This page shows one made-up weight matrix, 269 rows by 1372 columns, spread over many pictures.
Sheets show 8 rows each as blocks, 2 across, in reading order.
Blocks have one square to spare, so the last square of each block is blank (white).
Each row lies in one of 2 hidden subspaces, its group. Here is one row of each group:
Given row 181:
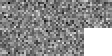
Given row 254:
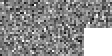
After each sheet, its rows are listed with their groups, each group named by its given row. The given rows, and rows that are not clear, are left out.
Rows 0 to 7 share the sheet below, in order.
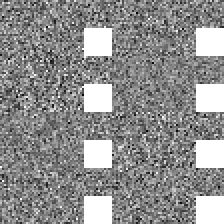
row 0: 254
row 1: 254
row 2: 181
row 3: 181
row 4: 254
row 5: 181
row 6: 181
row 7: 181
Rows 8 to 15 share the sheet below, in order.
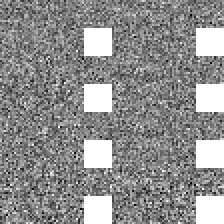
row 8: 181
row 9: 181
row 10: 181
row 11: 254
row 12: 181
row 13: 254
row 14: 181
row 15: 181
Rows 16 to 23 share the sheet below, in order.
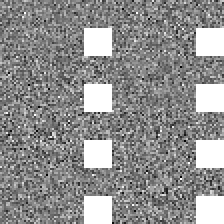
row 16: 254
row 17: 254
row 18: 181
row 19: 254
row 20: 254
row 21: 181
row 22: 181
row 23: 254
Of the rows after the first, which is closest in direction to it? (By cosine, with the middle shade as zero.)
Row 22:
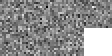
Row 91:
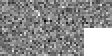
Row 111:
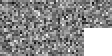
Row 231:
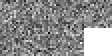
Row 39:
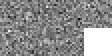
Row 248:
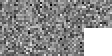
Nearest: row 111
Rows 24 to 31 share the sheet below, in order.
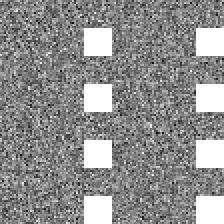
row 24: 254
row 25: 254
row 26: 181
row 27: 181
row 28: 181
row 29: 181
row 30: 181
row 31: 181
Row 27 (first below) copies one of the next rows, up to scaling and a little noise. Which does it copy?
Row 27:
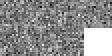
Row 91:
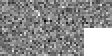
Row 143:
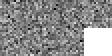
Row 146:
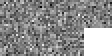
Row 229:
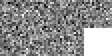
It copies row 146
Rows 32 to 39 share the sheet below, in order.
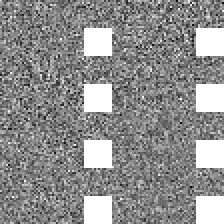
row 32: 181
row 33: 254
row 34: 181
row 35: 181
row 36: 181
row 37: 254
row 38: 254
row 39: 181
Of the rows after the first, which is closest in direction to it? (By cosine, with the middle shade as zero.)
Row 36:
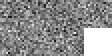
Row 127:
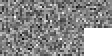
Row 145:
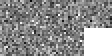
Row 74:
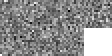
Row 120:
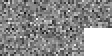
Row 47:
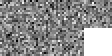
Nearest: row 145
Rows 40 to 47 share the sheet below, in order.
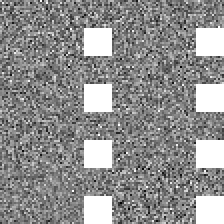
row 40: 254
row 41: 181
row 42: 254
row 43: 254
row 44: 181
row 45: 181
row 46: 254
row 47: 181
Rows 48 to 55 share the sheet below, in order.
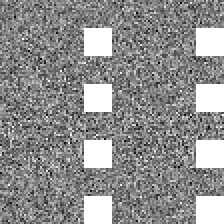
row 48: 181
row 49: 254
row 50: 181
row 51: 181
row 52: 254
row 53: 254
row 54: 181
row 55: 181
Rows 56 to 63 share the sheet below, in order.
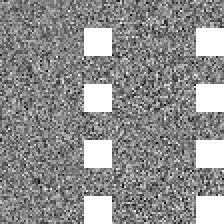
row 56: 254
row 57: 254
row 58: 181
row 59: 181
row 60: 181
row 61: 254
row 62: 181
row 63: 254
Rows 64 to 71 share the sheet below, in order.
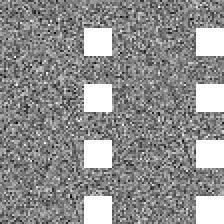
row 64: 181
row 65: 181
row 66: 181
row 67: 181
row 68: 254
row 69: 254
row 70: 254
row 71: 181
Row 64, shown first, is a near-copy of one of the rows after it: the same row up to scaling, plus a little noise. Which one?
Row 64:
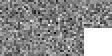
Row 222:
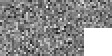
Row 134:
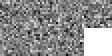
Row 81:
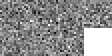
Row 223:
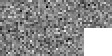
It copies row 81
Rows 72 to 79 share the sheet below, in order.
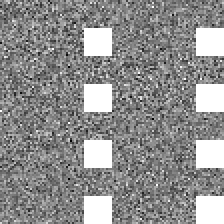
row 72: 181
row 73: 181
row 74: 254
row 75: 254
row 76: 254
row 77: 181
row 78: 254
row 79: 181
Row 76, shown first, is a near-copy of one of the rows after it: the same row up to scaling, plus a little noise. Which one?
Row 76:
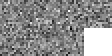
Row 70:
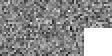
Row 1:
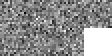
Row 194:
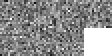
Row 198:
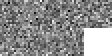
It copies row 70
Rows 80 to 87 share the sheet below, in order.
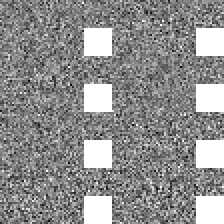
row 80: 181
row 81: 181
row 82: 254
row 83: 254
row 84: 181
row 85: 254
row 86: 254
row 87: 181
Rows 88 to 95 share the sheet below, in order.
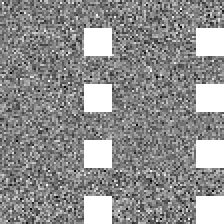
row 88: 254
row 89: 254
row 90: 181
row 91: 181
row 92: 181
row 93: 254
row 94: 181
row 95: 181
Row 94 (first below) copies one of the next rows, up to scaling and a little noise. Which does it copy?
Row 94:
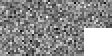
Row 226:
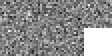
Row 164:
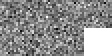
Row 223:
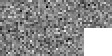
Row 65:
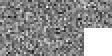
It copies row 164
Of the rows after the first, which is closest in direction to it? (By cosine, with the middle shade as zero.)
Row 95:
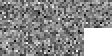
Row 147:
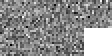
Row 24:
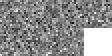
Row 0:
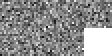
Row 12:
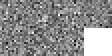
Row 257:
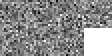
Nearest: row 257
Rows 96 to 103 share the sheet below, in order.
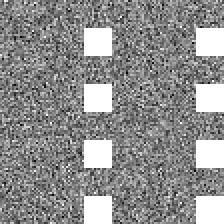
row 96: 254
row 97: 181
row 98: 254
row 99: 181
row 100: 254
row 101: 254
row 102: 254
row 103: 181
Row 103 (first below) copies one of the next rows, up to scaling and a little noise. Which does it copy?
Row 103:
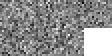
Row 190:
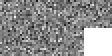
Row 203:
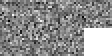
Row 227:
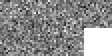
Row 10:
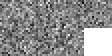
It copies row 10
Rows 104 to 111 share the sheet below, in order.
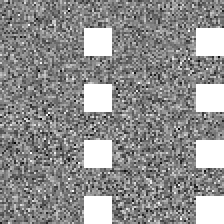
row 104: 254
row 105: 254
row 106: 181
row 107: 254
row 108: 181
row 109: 181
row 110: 254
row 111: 181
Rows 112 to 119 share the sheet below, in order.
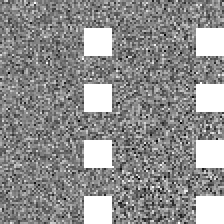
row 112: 254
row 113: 254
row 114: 181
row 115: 181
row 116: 254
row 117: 254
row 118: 254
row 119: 181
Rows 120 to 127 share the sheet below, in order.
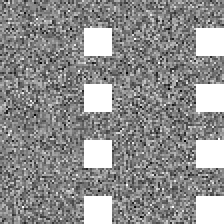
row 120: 254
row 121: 181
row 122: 181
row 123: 181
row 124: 254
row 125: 181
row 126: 181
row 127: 181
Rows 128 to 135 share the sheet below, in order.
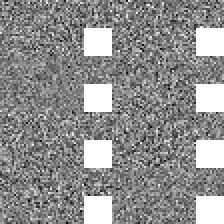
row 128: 254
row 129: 181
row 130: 254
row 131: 181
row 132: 181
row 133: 181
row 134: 181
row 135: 181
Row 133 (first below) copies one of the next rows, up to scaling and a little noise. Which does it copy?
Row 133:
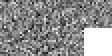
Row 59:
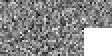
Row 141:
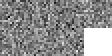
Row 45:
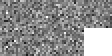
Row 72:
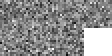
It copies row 59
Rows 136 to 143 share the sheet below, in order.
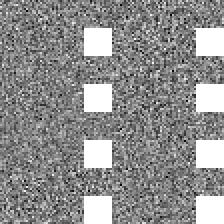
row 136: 181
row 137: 181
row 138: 181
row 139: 181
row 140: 181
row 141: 181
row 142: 254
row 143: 181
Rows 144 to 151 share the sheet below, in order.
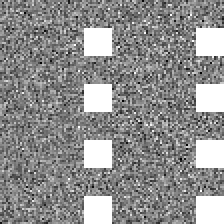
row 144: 254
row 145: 181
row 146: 181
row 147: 254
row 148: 181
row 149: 181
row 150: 254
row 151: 254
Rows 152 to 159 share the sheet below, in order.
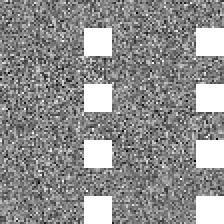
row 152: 254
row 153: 254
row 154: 181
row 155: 181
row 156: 181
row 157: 254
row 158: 181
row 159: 254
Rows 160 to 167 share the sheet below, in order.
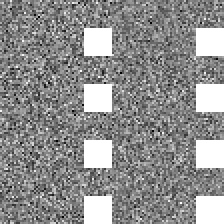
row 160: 254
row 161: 254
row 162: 254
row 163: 181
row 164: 181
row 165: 181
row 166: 254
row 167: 181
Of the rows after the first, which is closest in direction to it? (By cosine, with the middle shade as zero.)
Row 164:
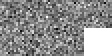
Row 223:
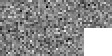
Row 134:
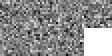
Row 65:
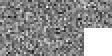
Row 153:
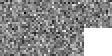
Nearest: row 65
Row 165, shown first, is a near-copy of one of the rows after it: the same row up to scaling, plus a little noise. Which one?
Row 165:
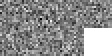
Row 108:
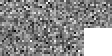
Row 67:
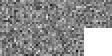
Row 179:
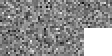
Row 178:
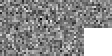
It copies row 178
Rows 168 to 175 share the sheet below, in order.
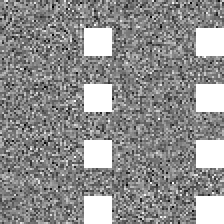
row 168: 254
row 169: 254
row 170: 254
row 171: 254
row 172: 254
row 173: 181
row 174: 181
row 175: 181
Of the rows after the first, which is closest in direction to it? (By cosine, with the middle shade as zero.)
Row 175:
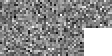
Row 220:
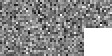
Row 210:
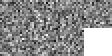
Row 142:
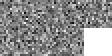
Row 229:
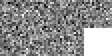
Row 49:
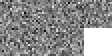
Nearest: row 220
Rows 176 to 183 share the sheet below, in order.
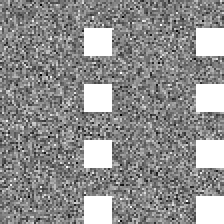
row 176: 181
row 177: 181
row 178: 181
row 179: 181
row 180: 181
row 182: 181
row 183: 181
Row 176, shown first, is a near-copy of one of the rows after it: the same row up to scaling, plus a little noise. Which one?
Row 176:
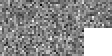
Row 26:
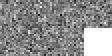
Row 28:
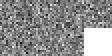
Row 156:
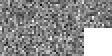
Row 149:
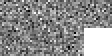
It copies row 156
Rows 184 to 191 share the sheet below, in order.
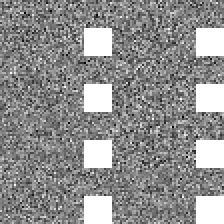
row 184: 254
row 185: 181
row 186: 181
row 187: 181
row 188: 254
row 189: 181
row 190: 181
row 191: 254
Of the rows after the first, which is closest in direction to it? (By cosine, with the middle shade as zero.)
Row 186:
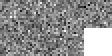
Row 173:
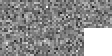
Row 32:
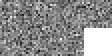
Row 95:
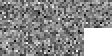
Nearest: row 32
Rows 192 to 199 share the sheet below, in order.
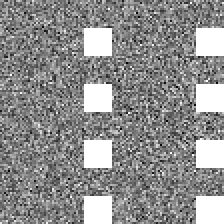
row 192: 254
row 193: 254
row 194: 254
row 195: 254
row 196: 181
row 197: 181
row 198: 254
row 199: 181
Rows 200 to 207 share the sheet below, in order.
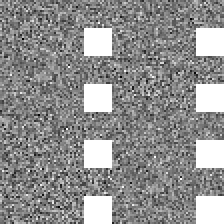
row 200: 181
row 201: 181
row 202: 254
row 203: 181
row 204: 181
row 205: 181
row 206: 254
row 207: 254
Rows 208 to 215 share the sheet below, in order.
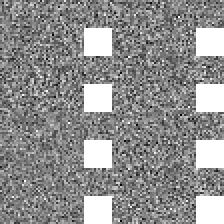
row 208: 254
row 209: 181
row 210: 181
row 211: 181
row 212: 254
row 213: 254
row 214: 254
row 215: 181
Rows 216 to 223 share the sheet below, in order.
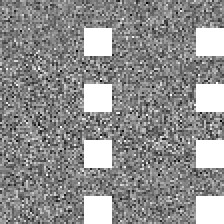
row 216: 181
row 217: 254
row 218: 181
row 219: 254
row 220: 181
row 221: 254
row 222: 181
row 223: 181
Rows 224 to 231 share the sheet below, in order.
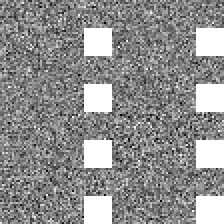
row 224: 181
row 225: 181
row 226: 181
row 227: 181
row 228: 254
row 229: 181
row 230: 254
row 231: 181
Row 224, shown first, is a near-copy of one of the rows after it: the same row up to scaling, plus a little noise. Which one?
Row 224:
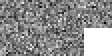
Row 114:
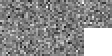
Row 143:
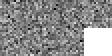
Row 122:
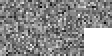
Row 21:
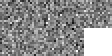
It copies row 122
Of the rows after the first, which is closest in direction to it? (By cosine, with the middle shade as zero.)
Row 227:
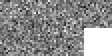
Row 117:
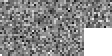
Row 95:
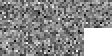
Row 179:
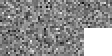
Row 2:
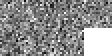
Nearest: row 179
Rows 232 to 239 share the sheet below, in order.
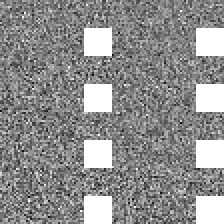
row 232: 254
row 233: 254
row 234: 254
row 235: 254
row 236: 181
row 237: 254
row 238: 181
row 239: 181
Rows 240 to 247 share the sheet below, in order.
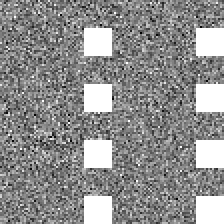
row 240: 181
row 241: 181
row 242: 181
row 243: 254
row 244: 254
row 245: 181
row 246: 181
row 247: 254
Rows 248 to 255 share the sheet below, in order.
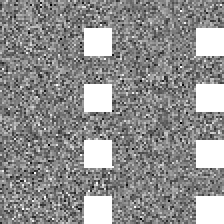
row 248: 181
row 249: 254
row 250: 181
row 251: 254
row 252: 181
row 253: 254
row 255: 181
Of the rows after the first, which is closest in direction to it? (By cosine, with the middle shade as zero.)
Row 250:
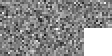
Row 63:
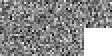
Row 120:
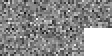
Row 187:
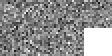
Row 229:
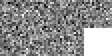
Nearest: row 187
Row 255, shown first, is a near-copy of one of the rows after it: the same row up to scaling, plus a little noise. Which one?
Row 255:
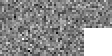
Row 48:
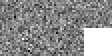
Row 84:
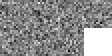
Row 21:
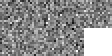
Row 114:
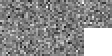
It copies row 48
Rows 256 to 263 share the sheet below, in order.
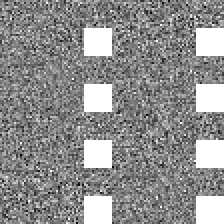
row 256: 254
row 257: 181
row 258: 254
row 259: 181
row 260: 181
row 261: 254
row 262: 181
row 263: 254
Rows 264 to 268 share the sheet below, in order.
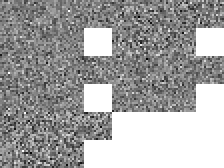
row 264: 254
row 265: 254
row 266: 181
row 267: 254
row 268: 181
